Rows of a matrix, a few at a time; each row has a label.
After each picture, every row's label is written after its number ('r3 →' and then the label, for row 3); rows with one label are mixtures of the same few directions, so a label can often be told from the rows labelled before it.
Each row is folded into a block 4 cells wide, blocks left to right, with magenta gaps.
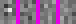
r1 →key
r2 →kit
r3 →kit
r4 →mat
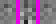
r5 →key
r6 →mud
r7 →key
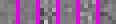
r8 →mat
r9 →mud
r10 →mud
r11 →key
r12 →kit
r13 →kit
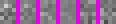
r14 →key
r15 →key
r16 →kit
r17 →kit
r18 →mat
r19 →mud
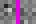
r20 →key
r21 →mud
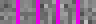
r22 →key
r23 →key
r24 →kit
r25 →kit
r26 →mud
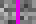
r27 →mud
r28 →key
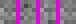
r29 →mud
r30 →key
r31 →mud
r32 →mud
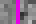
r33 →kit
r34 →mat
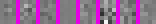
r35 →key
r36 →key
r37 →kit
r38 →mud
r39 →kit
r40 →mud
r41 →mat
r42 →kit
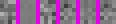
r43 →mat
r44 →mat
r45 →mat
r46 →key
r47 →mud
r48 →key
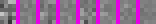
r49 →mat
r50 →kit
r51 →mat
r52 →kit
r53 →mud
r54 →kit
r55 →key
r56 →mud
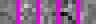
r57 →kit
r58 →key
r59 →mat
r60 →kit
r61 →mat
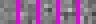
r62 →mud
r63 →mat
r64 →key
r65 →key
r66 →mat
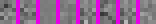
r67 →key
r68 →mud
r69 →mat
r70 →mat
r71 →mud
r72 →kit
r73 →mud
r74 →kit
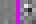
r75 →mud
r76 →key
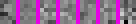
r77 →kit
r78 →key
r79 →mud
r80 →kit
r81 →mat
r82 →mud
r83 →mud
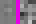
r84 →key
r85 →mat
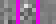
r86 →mud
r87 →key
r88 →mat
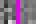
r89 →mud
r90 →mud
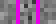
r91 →mat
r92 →kit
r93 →mud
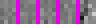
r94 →mud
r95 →mat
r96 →mud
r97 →kit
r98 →mat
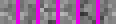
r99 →kit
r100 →mat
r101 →mud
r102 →kit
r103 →kit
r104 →mat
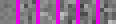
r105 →key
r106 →kit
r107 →kit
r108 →mat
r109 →kit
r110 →mud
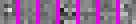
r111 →key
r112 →mud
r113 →kit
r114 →mud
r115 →key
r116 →key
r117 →kit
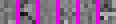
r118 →mud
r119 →kit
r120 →mat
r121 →mud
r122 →kit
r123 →key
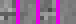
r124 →key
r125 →mat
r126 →key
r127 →mat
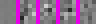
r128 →mud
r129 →mat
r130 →key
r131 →key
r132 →kit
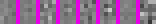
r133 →mat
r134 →key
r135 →kit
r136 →key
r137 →kit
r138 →key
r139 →key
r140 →mat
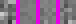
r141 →mat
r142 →kit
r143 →mud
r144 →mud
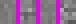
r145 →kit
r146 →key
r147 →mat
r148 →mud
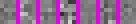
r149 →mud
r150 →kit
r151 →key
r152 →mat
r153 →mat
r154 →mud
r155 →key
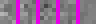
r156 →kit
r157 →kit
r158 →key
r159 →mat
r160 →mat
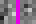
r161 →mat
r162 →key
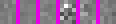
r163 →kit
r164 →mat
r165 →kit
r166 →key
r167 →kit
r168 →mat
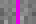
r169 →mud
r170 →mat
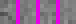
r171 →kit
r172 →mat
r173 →mat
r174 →mud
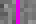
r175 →kit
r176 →mud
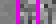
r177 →kit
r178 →mat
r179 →kit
